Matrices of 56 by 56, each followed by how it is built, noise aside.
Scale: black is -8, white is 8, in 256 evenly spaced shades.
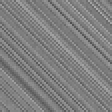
Toeplitz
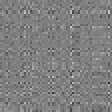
low rank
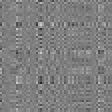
low rank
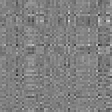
low rank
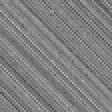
Toeplitz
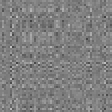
low rank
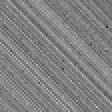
Toeplitz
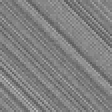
Toeplitz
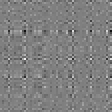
low rank
